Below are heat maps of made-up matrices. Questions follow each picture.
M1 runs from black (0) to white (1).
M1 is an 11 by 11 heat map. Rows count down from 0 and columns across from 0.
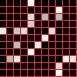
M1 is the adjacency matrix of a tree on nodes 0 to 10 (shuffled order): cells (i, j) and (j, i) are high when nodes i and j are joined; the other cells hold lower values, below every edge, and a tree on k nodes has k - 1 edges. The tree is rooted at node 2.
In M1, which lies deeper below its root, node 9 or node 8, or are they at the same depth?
node 9
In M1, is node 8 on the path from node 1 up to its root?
yes
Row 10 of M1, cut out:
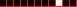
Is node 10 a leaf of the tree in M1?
yes
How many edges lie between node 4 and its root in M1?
1
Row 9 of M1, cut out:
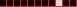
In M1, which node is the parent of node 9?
8
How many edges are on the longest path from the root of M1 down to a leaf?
2
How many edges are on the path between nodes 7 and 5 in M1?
4
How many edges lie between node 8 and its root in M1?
1
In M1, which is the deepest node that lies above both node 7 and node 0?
4
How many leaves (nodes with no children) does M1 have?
7
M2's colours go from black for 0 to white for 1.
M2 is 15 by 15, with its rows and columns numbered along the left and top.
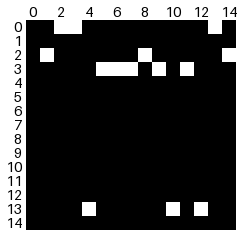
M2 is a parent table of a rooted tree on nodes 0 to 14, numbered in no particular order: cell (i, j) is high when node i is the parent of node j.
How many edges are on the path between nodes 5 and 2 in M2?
3
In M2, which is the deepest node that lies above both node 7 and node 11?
3
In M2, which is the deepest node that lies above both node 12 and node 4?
13
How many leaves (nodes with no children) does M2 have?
11
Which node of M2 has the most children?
3
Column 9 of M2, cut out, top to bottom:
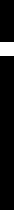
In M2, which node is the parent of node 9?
3
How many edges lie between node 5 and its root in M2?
2
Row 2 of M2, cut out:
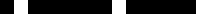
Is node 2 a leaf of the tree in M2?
no
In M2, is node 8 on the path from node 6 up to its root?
no
